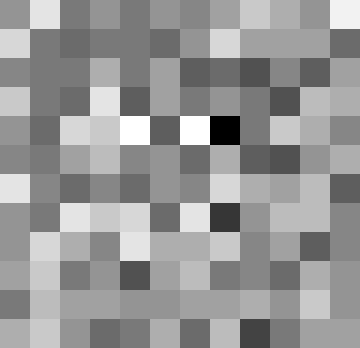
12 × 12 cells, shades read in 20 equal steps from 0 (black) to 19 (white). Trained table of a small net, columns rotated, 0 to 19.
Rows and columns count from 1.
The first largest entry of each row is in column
12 1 4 4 5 4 1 3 5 2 11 2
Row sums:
147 130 112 130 142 124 136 146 147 130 143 129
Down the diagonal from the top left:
11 9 9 17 19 11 10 4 10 8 15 12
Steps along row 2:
down down up same down up up down same same down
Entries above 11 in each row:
5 5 3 5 6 4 5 6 7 5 7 6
